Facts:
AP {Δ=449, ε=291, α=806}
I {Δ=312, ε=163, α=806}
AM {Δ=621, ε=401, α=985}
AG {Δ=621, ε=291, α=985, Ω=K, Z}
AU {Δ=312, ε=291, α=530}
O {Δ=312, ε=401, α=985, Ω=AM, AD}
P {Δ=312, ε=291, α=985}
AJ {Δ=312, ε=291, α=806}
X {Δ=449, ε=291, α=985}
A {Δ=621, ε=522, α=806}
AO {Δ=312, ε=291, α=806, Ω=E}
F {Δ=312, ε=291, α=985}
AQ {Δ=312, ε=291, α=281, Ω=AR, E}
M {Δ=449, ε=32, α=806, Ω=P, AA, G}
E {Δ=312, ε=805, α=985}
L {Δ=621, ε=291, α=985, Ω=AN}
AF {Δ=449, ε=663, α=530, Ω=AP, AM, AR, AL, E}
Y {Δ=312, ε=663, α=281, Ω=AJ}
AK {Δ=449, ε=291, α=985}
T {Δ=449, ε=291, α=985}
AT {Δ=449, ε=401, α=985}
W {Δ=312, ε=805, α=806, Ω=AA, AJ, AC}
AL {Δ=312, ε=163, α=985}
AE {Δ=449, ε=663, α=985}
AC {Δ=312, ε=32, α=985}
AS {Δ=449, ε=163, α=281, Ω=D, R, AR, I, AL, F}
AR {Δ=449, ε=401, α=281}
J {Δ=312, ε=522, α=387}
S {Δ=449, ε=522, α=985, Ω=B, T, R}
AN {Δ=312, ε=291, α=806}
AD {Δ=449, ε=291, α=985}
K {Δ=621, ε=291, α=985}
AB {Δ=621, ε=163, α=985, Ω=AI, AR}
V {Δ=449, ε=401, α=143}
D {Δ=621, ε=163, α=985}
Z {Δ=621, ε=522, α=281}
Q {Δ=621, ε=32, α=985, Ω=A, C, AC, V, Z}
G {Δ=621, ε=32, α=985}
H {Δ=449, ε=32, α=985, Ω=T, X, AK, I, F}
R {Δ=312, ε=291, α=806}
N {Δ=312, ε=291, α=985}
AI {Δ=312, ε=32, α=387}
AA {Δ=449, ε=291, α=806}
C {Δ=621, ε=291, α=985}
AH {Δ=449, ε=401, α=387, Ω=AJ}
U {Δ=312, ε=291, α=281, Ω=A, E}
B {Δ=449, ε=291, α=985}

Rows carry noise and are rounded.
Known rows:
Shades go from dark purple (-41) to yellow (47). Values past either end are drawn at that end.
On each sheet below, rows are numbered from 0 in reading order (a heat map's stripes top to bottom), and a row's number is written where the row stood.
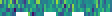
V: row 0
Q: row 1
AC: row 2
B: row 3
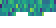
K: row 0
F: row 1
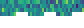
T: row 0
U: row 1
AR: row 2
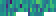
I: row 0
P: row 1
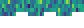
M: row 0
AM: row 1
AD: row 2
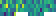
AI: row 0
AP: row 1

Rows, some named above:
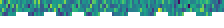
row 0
AC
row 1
AH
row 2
M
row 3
H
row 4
AT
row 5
AA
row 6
I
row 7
E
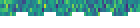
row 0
E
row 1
AE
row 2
K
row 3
AS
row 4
W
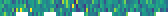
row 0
Z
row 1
C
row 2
AF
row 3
L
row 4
F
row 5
AU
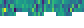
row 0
D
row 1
S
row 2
AO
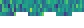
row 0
AB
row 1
T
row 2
AG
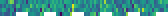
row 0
O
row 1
AJ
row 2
G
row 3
J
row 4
AS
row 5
T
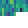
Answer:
AD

